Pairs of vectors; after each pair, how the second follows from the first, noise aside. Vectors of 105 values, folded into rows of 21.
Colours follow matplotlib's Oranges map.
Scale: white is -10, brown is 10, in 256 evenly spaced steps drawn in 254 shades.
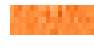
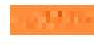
partly zeroed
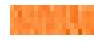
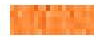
wrapped around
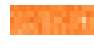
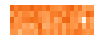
scaled up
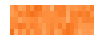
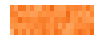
negated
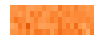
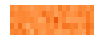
wrapped around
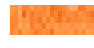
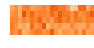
scaled up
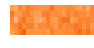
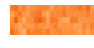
negated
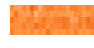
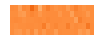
partly zeroed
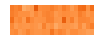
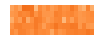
negated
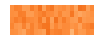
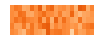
scaled up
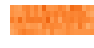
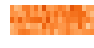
scaled up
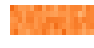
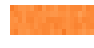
shrunk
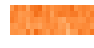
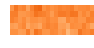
copied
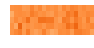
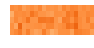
copied
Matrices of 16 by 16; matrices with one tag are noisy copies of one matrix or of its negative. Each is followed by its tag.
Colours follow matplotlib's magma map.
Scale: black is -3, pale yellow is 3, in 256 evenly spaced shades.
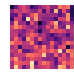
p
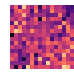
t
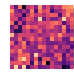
t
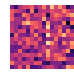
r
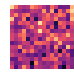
p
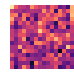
p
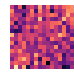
t
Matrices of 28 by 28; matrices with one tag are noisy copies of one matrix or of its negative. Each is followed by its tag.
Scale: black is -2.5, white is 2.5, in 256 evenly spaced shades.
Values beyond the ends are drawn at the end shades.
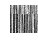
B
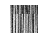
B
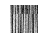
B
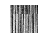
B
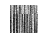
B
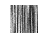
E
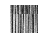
B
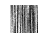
E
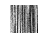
E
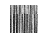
B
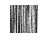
E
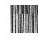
B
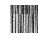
B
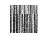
B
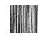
E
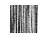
E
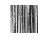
E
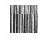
B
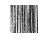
E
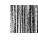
E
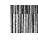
B
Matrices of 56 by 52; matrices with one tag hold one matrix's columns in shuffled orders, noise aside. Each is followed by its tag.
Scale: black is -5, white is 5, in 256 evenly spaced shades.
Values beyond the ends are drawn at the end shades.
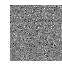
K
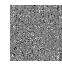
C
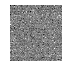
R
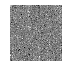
C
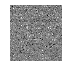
K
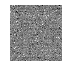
R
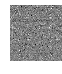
K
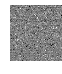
K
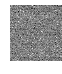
R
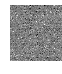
R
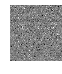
K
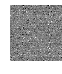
R
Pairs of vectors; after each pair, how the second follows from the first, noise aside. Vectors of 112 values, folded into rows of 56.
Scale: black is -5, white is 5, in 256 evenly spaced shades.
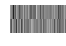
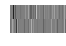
partly zeroed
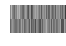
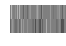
partly zeroed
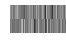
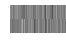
shrunk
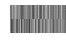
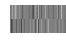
partly zeroed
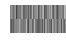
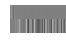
partly zeroed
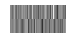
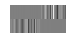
partly zeroed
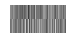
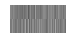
shrunk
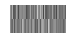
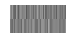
shrunk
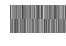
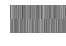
shrunk
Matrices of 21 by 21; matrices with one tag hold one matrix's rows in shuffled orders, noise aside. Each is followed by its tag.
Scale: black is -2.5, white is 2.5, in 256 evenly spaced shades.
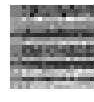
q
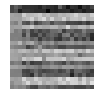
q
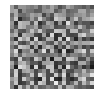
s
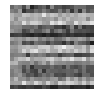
q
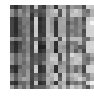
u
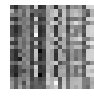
u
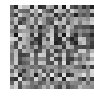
s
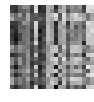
u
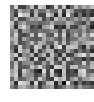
s
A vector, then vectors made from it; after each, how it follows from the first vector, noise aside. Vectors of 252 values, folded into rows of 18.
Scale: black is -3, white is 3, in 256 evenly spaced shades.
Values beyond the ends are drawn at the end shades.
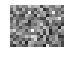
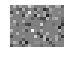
partly zeroed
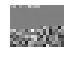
partly zeroed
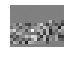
partly zeroed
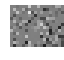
partly zeroed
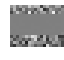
partly zeroed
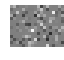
partly zeroed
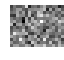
reversed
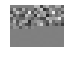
partly zeroed
